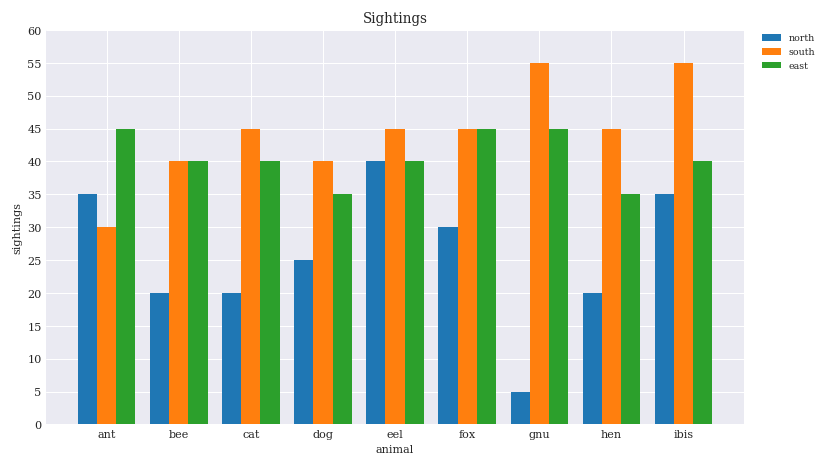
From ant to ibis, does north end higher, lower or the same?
the same
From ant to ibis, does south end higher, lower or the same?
higher
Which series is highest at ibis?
south
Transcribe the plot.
Title: Sightings
x-axis: animal, ticks ant bee cat dog eel fox gnu hen ibis
y-axis: sightings, ticks 0 5 10 15 20 25 30 35 40 45 50 55 60
Legend: north, south, east
Values:
north: 35 20 20 25 40 30 5 20 35
south: 30 40 45 40 45 45 55 45 55
east: 45 40 40 35 40 45 45 35 40
